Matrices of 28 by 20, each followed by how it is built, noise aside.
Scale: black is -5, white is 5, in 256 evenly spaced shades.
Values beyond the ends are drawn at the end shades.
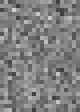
noise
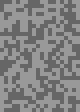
noise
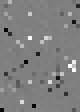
sparse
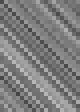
Toeplitz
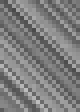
Toeplitz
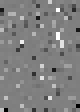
sparse
